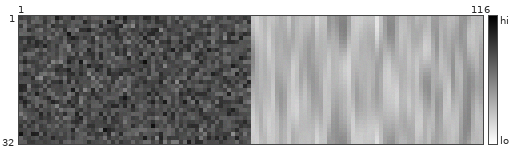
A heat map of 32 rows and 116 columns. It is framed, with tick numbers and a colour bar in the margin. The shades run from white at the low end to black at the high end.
The table splits into one row of 2 panels. Panel 1,1: high, fine-grained. Panel 1,2: low, streaked downward.
